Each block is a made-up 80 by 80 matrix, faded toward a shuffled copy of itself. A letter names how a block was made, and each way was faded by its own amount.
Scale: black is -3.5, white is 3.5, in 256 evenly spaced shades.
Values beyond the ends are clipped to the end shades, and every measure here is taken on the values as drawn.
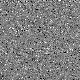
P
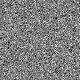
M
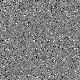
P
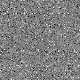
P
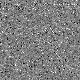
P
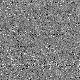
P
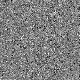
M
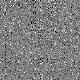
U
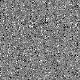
U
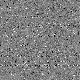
P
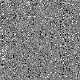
U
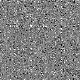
U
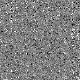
U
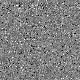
P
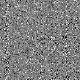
U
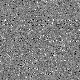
P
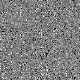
U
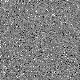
P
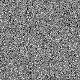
M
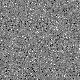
P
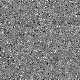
P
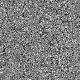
M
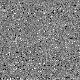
P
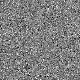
M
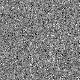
M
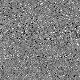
P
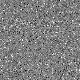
P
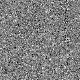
M
